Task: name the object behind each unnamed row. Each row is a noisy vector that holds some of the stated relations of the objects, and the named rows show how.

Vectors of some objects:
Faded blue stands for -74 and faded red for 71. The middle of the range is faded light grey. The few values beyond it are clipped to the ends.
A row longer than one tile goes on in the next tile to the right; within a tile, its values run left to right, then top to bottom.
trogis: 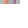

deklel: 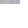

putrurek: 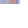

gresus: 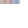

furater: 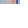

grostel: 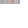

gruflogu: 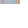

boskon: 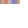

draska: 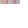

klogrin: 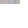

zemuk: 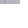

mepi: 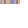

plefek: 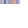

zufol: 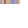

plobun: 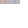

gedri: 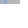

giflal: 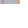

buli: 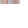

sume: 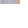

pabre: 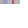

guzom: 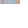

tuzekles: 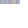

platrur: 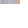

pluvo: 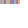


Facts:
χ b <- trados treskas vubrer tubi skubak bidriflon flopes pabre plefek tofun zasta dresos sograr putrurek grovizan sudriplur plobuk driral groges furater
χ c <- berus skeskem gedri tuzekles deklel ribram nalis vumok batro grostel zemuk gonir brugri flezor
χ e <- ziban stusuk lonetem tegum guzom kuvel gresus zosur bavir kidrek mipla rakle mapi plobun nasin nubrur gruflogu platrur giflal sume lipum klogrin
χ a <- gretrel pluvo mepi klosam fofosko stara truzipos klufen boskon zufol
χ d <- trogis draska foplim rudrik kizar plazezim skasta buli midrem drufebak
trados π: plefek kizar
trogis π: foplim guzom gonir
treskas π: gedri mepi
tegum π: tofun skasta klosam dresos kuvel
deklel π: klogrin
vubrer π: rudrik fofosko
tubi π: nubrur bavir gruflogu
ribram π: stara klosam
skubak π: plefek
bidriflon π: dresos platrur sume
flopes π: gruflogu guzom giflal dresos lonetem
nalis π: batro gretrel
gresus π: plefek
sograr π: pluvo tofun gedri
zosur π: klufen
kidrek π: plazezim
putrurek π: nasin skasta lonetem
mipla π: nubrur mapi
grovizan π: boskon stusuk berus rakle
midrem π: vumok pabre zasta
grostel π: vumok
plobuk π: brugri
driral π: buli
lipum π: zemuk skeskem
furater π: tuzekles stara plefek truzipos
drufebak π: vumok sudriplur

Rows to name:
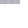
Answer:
flezor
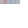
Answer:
berus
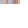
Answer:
foplim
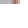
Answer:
skasta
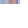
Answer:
flopes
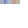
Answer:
tofun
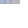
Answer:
gonir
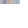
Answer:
tegum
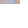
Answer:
nubrur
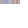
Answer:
vumok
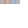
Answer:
mipla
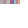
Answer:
klosam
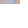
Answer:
mapi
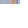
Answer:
sograr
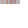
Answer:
kizar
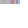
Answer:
vubrer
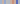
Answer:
skubak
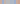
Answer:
bavir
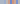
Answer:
tubi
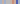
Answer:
trados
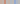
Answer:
lipum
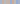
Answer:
nalis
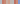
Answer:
midrem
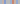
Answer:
groges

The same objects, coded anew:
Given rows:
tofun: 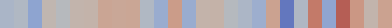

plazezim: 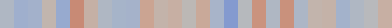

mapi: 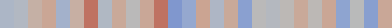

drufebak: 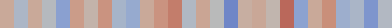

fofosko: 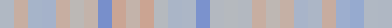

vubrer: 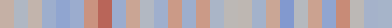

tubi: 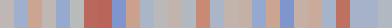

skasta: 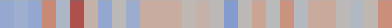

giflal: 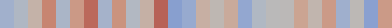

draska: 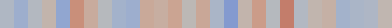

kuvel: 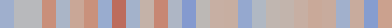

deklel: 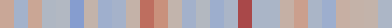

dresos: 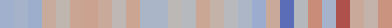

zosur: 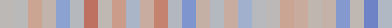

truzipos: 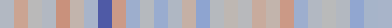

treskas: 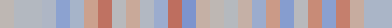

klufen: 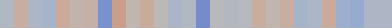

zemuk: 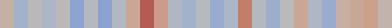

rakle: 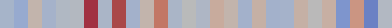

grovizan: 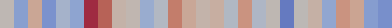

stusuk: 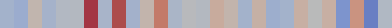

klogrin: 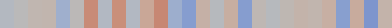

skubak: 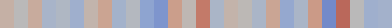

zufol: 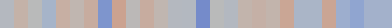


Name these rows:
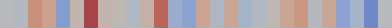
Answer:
mipla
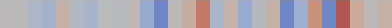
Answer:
plefek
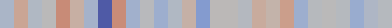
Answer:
stara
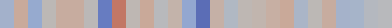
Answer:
pluvo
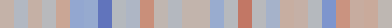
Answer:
tuzekles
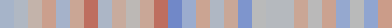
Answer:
nubrur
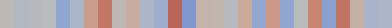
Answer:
sograr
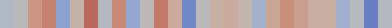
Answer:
tegum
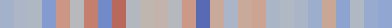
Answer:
boskon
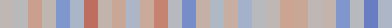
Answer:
lipum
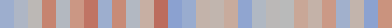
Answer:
lonetem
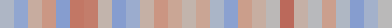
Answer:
trogis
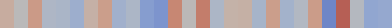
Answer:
furater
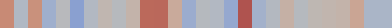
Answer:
grostel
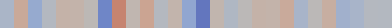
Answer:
mepi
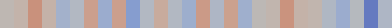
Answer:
gresus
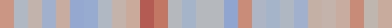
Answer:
vumok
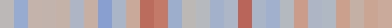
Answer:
gonir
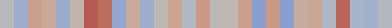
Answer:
flopes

